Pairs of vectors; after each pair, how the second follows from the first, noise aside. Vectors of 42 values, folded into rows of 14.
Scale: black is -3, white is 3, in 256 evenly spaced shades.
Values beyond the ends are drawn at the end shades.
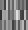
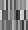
negated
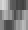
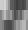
copied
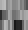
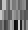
sign-scrambled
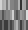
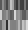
reversed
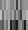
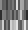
negated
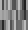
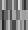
reversed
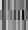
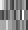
sign-scrambled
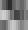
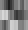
copied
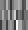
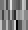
negated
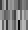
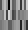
reversed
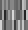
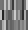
reversed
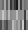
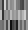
reversed
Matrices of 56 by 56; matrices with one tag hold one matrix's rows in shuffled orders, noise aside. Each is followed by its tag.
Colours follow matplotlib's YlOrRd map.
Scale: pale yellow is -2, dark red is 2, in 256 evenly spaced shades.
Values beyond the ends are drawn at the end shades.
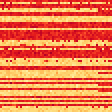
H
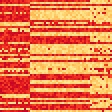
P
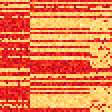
P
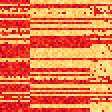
P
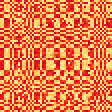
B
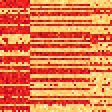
P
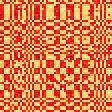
B
